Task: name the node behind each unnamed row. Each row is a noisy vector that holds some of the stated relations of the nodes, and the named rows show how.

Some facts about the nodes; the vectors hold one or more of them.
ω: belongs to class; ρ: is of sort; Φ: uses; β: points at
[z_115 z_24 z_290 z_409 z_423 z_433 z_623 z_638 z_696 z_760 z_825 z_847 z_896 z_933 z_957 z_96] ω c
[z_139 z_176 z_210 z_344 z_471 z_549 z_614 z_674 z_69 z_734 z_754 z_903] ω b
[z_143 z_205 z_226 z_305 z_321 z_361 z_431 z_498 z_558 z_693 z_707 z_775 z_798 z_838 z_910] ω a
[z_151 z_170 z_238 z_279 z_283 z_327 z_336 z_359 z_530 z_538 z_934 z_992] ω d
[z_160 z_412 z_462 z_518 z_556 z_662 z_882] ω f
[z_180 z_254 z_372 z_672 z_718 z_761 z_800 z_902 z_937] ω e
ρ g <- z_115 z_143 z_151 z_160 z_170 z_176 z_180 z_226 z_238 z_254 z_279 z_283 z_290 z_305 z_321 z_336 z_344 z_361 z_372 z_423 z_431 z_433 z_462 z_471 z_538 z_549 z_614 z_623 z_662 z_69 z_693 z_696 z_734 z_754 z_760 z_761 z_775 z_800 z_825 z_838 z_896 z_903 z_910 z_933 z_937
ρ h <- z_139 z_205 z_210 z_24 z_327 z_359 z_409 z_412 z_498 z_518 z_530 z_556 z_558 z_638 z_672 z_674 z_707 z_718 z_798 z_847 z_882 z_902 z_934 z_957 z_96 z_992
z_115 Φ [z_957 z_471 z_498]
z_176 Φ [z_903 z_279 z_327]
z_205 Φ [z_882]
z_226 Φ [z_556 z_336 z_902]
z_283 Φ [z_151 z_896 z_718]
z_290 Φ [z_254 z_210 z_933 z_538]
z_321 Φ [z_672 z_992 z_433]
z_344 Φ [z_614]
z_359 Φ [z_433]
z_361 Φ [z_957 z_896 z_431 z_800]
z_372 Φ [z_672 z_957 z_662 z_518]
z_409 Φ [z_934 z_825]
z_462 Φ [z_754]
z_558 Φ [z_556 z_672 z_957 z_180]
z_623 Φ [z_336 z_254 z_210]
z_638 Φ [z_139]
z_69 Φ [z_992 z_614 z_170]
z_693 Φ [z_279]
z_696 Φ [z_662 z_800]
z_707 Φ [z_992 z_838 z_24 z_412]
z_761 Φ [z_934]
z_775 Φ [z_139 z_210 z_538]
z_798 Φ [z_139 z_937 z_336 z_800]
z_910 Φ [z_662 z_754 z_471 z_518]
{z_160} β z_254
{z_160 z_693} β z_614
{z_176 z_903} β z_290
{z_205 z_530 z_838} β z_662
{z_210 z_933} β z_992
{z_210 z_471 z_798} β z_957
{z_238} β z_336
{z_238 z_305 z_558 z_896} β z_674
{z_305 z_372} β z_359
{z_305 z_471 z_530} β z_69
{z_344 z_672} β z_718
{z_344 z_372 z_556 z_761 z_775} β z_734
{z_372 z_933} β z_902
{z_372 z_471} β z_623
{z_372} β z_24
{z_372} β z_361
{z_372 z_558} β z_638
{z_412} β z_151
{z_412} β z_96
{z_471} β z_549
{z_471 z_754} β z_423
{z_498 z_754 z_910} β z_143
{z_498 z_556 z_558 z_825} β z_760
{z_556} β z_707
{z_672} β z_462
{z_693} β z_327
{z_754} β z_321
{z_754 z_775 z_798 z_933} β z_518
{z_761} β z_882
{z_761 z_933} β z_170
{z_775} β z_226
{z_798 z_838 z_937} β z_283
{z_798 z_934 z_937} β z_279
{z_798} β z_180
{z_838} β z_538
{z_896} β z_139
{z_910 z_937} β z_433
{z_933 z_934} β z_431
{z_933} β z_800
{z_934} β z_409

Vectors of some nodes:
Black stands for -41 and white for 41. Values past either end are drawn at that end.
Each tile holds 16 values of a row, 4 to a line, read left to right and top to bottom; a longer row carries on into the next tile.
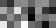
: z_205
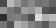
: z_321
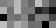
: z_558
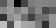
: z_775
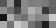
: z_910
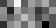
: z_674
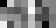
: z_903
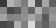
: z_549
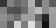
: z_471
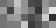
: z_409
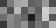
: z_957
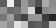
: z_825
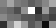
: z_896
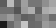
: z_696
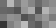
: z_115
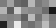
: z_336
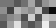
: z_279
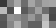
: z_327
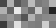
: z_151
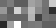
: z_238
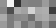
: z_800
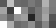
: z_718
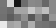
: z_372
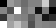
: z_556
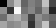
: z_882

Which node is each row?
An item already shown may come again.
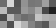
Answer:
z_143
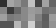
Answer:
z_549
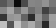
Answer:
z_775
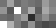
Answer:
z_672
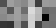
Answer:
z_614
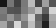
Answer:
z_754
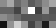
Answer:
z_896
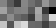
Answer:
z_838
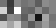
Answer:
z_934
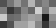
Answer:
z_69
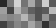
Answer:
z_139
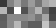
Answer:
z_327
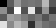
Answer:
z_412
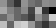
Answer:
z_838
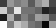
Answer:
z_498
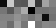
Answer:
z_734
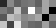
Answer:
z_160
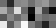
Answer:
z_205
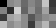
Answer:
z_518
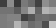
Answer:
z_933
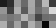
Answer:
z_210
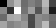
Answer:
z_882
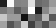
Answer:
z_290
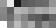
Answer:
z_761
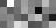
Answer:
z_760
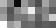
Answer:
z_937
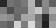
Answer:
z_471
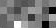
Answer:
z_305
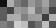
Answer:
z_462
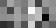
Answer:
z_614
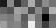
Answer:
z_344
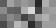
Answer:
z_433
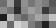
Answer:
z_910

